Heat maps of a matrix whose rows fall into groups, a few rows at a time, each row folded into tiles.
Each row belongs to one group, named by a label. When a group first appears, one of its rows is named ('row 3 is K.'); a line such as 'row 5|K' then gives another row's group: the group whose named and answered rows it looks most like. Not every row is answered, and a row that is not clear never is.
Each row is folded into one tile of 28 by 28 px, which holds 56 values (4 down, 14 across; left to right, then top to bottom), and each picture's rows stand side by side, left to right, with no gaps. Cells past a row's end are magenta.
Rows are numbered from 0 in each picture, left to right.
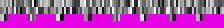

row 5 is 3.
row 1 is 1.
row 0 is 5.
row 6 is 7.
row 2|5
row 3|7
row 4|1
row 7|3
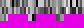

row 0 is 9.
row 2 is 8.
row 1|5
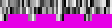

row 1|9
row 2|5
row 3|1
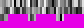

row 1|7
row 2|1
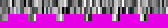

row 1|8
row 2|9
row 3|7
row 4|5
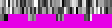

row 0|7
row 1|9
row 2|1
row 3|3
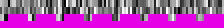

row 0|5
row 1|3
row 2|5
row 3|8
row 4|3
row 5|8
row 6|9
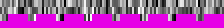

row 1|8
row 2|5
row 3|1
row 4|8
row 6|5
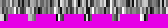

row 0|3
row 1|9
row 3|1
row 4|8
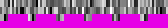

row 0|5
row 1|3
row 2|8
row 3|1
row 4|1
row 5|5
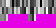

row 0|9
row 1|3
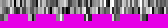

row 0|8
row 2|9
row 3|1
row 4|7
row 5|7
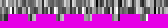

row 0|7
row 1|8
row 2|8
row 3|9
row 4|5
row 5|8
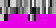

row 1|1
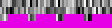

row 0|9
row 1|7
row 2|7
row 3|7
